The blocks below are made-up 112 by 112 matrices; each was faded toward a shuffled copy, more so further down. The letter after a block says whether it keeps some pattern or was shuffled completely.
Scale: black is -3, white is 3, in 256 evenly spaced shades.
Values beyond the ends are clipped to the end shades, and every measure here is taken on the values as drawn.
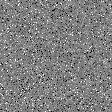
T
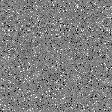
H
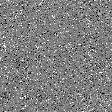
H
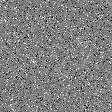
T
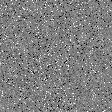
T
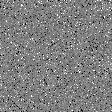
T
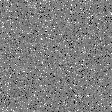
T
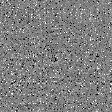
H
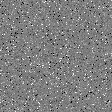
T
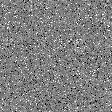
T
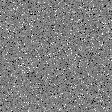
T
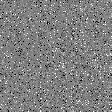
H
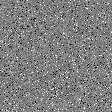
T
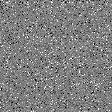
H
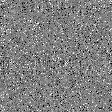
H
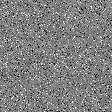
T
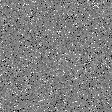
T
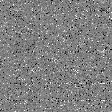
H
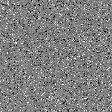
H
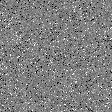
T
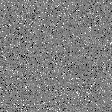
H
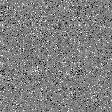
H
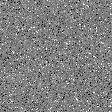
T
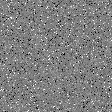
T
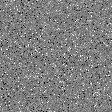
T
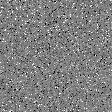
T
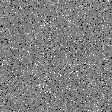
H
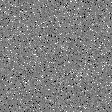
T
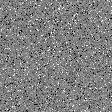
T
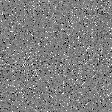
H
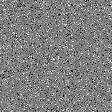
H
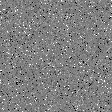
T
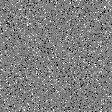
H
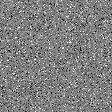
H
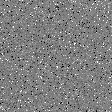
T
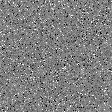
T
